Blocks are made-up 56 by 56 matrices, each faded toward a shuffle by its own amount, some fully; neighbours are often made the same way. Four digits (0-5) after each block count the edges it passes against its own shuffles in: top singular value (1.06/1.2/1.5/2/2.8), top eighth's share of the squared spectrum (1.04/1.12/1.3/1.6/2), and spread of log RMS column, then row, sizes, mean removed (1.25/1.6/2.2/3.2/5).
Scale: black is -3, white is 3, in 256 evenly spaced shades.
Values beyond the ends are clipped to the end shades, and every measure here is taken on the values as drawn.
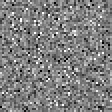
0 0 1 0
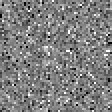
0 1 1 0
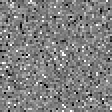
0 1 0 0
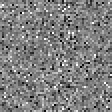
0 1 1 0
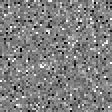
0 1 0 0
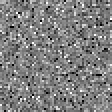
1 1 0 0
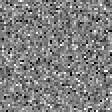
0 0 0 0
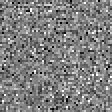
2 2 0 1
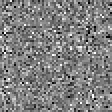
3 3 2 1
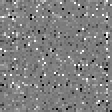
2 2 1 1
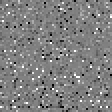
2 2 0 0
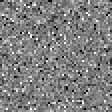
0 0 0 0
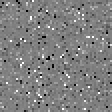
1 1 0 0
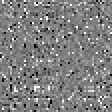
3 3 2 1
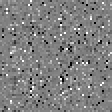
3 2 1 0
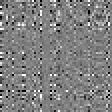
4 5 4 3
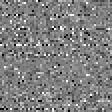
2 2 0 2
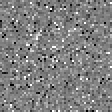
0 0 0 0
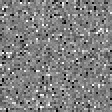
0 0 0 0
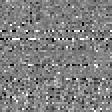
2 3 1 3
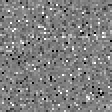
0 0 0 0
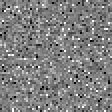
0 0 0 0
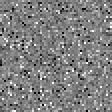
2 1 0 0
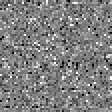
3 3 1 1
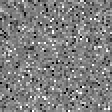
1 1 0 0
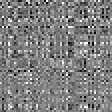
4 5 3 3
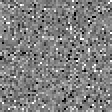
2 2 1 1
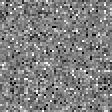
3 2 1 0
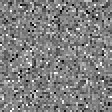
2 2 0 0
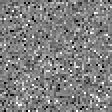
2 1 0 0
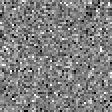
2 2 0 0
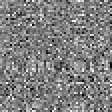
4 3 2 2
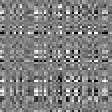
5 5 4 4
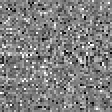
3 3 0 2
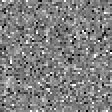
2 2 0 0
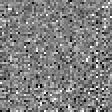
3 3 2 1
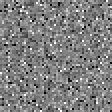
2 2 0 0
